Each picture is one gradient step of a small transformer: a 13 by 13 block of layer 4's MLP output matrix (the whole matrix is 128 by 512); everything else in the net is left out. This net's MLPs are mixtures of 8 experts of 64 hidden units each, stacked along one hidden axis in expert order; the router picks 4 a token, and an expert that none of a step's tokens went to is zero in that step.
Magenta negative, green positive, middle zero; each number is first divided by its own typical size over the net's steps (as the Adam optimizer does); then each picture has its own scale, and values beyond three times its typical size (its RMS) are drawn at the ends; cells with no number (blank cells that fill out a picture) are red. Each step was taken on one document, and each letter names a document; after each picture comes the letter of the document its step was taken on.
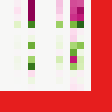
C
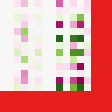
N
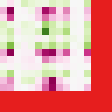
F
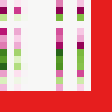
C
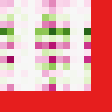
F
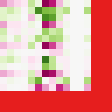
F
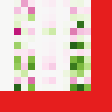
C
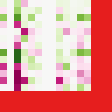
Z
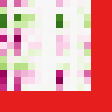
Z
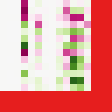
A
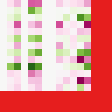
N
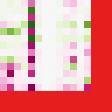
Z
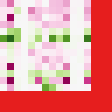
F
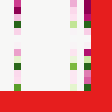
C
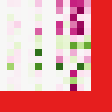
A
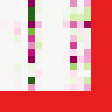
N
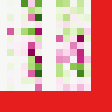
A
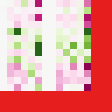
N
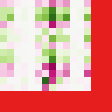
F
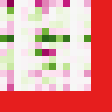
F
